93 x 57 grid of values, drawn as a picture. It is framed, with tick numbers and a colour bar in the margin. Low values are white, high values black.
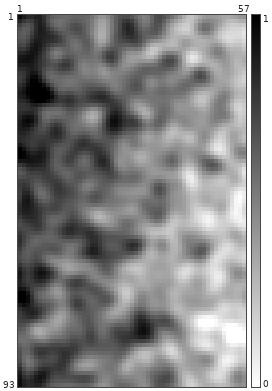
Odd rows or columns: none. Slope: up to the left. Lone odd cells: none. Stripes: none. Grain: blotchy.
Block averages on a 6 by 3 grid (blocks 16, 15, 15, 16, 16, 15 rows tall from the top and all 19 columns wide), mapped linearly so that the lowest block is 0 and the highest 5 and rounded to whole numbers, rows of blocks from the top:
5 3 1 / 5 4 1 / 5 3 1 / 4 3 0 / 4 2 0 / 4 3 0
